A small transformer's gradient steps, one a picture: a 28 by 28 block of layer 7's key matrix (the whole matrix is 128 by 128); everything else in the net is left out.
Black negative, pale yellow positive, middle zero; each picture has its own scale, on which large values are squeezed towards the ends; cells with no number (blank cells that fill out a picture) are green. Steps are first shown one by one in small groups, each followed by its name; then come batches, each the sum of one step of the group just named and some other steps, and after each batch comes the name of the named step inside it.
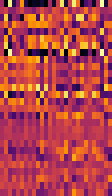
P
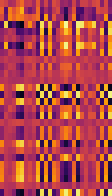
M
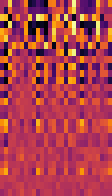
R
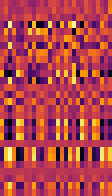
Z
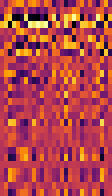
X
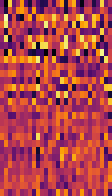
P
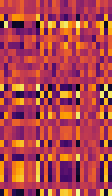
M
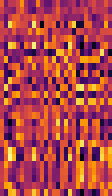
Z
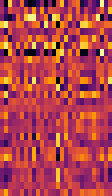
P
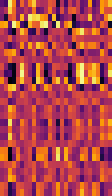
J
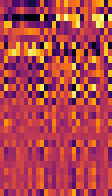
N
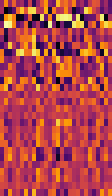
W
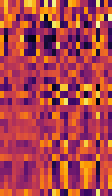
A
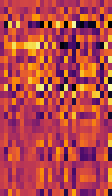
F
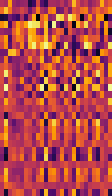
N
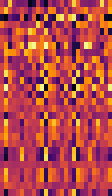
N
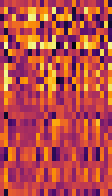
W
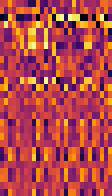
W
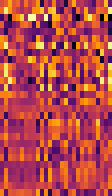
A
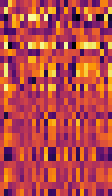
J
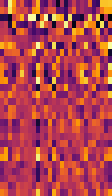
J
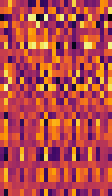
W
